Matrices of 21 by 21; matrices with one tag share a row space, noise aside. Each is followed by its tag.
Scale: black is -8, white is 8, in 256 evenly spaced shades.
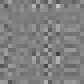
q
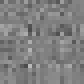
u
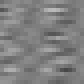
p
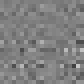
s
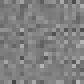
s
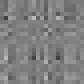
q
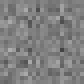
u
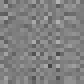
q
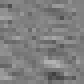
p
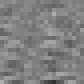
p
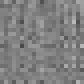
s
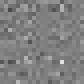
u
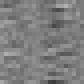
p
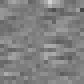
p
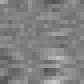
p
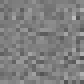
s
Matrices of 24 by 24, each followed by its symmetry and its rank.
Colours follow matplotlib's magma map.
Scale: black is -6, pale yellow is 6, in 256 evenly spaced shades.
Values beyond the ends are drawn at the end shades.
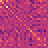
symmetric, rank five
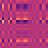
neither, rank one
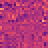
neither, rank five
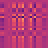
neither, rank one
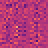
neither, rank five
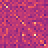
symmetric, rank five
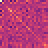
symmetric, rank five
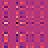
neither, rank one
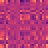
neither, rank two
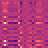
neither, rank two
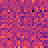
neither, rank five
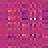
neither, rank two
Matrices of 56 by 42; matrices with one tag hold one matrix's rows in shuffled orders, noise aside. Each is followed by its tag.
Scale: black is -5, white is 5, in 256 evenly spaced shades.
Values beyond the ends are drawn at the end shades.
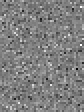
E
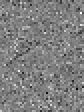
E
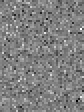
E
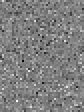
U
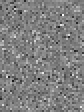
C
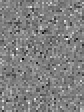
U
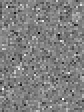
C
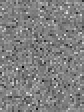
U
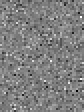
E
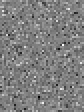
C
